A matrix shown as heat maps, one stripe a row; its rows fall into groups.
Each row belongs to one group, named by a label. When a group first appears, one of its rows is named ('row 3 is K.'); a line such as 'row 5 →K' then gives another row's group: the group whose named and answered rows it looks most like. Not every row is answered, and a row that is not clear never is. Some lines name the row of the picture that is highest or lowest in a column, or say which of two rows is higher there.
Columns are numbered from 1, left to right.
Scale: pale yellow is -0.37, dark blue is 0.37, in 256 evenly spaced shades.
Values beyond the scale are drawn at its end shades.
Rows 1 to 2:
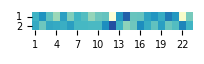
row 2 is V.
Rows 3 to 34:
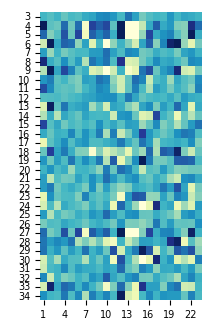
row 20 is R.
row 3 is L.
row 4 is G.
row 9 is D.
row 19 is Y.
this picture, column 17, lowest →29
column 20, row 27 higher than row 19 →No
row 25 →L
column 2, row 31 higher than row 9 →No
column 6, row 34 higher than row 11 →Yes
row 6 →D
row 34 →G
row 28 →D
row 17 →V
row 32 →L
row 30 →R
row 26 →R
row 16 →Y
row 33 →D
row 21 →L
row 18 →D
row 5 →G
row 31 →V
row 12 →L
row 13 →D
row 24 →R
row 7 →L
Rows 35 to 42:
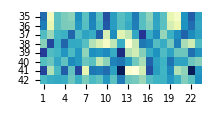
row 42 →R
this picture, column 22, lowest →38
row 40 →V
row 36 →L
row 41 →G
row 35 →L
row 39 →G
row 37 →Y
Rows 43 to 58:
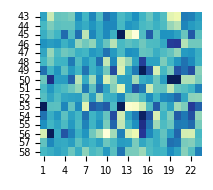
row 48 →Y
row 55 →Y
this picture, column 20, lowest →43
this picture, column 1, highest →53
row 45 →G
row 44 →L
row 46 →D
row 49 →Y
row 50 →D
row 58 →R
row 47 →L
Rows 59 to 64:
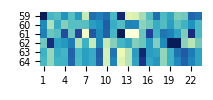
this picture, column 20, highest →62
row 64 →Y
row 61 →G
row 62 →D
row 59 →G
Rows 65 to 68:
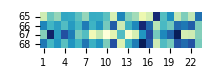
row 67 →D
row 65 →R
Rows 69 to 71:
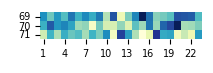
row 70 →D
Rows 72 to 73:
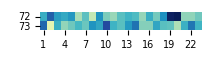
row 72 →D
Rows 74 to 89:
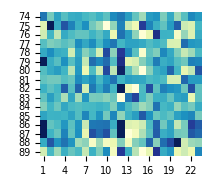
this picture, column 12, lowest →83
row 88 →D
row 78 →R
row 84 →R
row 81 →L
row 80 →R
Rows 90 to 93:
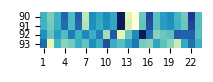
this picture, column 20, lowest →93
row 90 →G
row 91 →G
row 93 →L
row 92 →Y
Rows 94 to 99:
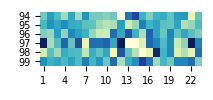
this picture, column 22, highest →97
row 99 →Y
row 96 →V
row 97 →G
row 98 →R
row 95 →D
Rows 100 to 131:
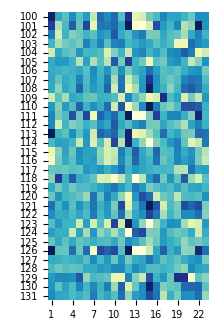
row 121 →Y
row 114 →R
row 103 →L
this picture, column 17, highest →109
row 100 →G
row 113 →G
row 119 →L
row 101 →G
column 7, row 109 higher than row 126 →Yes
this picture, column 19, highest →129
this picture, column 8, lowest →118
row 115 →V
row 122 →Y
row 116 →V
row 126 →G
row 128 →L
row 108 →Y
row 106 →Y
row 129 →D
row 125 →R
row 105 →R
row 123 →R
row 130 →Y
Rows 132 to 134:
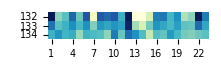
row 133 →G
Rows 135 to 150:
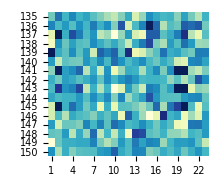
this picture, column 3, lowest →146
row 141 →D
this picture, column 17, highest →146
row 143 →D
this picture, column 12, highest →139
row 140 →L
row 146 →R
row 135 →D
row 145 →D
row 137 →D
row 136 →Y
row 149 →V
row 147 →L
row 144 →Y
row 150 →L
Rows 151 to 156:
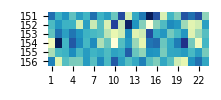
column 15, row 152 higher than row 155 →No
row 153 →D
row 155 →V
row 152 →R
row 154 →D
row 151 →Y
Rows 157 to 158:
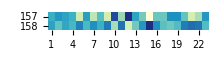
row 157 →R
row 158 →Y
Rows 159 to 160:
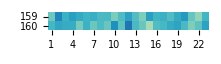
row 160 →R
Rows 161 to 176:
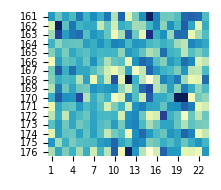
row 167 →D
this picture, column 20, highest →170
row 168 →R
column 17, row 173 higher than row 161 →Yes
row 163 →D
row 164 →L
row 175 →L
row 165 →R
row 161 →Y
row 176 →R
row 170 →D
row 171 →V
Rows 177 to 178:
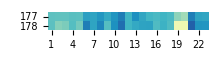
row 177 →L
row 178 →L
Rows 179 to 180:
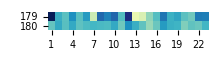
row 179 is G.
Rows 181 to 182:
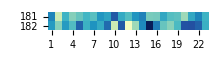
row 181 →L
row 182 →Y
